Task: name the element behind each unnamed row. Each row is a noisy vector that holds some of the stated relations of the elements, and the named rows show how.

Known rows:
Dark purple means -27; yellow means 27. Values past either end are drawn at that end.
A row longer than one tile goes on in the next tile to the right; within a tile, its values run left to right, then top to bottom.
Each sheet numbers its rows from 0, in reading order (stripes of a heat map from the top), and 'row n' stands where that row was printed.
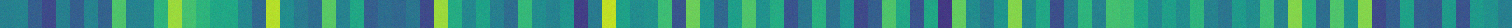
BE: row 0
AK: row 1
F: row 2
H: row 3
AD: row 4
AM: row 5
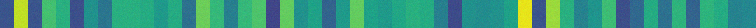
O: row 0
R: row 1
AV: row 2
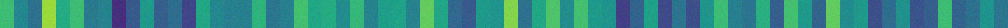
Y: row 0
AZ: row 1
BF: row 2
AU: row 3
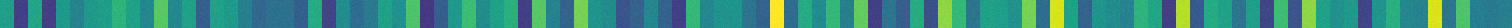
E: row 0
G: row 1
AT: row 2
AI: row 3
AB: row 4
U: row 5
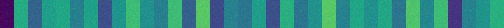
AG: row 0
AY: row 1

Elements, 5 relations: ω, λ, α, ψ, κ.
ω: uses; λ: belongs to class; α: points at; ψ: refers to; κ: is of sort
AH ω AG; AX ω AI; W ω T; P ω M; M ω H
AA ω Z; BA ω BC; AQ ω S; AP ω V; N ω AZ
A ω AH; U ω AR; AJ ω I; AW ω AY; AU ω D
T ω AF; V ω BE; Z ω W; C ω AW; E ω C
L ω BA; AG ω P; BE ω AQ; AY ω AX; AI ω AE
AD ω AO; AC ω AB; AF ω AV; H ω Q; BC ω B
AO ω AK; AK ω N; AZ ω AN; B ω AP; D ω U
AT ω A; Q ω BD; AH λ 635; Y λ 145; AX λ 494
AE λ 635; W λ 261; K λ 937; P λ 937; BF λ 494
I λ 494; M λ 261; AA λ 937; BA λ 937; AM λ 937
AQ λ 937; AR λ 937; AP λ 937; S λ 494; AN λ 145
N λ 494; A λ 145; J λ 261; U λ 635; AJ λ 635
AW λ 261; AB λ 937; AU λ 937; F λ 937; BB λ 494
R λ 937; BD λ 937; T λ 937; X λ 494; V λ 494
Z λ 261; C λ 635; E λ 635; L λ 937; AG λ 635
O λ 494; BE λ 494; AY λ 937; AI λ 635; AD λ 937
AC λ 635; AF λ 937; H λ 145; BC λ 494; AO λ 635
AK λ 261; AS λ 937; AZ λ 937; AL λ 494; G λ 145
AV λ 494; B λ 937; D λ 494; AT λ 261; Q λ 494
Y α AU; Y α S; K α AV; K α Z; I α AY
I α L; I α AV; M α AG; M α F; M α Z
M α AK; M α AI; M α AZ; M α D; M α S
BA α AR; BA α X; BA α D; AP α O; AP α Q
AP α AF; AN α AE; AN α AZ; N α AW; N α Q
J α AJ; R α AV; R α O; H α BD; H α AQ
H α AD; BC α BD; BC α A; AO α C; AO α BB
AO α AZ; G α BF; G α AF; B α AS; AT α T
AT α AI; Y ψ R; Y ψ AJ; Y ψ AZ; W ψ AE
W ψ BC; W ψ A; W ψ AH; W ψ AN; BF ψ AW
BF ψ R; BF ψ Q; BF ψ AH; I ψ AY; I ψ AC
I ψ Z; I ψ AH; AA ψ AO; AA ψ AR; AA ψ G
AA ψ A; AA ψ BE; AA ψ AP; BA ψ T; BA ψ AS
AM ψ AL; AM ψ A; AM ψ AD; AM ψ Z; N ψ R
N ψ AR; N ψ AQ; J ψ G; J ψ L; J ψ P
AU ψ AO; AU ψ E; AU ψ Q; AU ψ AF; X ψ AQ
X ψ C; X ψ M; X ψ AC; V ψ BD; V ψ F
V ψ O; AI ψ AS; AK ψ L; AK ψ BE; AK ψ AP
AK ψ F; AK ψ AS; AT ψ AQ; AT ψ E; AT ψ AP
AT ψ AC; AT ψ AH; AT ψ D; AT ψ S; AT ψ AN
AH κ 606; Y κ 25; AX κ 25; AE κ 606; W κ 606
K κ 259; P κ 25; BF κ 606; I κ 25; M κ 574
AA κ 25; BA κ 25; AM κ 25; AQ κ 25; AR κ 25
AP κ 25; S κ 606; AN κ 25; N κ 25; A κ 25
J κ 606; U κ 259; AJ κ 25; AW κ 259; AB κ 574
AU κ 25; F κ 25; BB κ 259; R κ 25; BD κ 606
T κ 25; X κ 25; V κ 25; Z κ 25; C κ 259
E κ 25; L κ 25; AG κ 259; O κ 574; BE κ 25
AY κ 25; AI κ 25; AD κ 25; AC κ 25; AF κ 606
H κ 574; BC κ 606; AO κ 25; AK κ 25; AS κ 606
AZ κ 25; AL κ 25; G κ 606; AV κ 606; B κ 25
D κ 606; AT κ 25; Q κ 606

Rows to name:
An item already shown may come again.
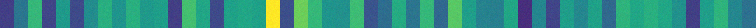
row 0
P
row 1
AV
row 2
Q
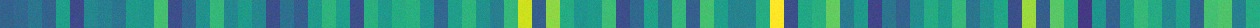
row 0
G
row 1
D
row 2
AV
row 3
AX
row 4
O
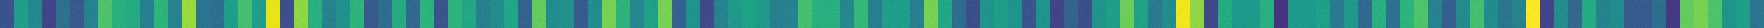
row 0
L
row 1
AV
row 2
AR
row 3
AZ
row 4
AP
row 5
S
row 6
V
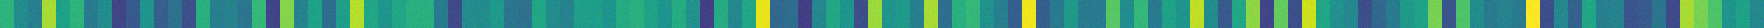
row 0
Y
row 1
R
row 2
AF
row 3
BC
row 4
T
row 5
BB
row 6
V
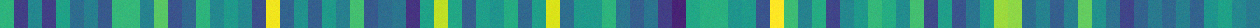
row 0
A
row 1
BA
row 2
J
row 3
AS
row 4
N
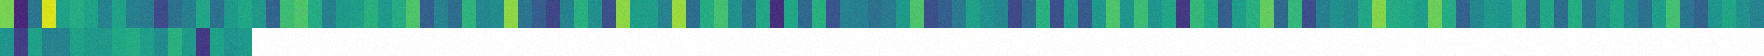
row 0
AJ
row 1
AE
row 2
BC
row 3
AN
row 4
P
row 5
AQ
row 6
AL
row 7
AF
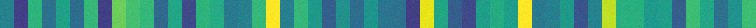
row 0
M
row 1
B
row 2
BD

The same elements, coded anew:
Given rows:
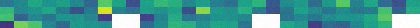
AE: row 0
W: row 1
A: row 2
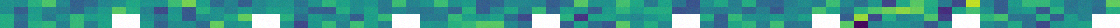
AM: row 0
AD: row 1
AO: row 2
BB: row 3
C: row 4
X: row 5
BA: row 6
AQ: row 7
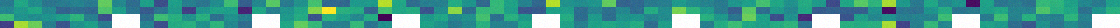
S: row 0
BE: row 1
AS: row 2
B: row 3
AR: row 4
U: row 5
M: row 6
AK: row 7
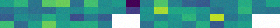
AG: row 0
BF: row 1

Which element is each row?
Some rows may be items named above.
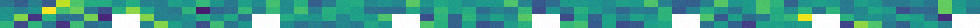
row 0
T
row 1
AN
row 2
N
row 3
H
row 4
H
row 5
AY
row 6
S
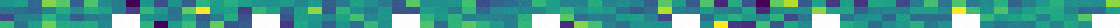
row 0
AG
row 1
AI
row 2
BC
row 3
R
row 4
AE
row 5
O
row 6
F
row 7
N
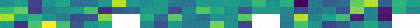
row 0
AJ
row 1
AX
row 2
V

